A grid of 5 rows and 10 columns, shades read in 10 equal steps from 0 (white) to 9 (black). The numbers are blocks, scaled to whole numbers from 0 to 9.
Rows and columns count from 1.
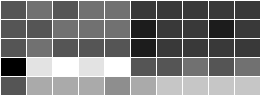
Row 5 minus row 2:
0 -3 -2 -2 -1 -5 -5 -5 -6 -5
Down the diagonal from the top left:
6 6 6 1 4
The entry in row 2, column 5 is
5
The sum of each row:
62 64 65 39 30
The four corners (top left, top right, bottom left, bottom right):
6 7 6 2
